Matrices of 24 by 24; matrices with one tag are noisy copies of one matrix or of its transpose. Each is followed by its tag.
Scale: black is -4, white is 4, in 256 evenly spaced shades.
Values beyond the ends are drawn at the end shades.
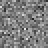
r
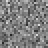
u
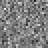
u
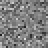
u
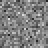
r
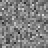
r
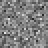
r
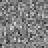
r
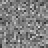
r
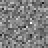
u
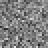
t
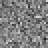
t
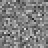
r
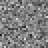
u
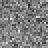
t
